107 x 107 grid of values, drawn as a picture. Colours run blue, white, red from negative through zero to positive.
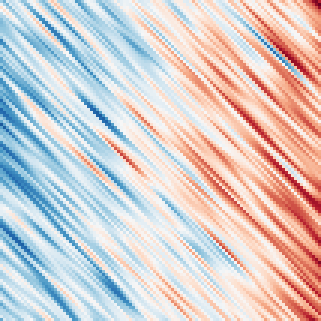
The grain runs diagonally down to the right. Overall the values sit about 50% of the way up the scale. No row or column stands out. The histogram is bell-shaped. The field climbs toward the right.
